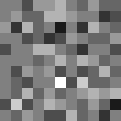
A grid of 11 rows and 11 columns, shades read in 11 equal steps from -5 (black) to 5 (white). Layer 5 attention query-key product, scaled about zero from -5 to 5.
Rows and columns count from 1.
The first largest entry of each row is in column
6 5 3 7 4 6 10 6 3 2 7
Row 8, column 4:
0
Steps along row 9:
down up down up down up up up down up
